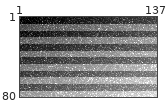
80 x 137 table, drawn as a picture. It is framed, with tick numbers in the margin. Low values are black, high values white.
There is an overall slope up to the bottom right. The ninth with the lowest average is the top left. Stripes running across repeat 6 times from top to bottom. The bottom right is the ninth with the highest average.
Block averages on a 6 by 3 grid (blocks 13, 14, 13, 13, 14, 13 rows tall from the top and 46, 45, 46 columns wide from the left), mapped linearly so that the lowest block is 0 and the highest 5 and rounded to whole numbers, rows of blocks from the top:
0 1 2
1 2 3
1 2 3
2 3 4
3 4 5
3 4 5
